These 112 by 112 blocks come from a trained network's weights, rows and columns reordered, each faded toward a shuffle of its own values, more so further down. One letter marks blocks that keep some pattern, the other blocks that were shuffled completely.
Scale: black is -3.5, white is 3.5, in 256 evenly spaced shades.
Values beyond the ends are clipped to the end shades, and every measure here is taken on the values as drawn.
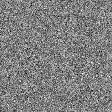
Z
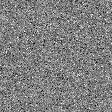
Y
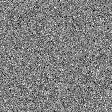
Z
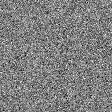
Y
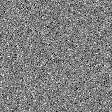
Y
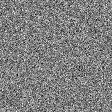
Z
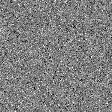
Y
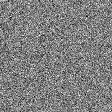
Z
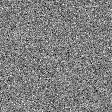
Y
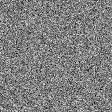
Y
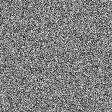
Y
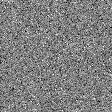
Y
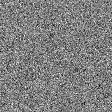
Z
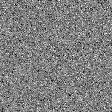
Z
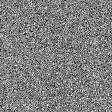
Z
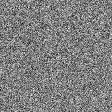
Z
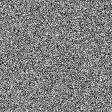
Z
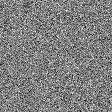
Y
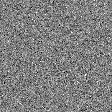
Z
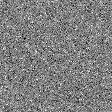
Y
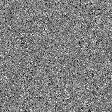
Z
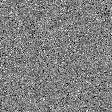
Y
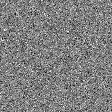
Z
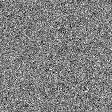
Z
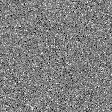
Z
